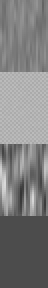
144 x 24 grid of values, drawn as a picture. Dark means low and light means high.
The table splits into 4 rows of 1 panel. Panel 1,1: middling, streaked downward, faint in contrast. Panel 2,1: high, checkered, faint in contrast. Panel 3,1: middling, streaked downward, strong in contrast. Panel 4,1: low, flat.
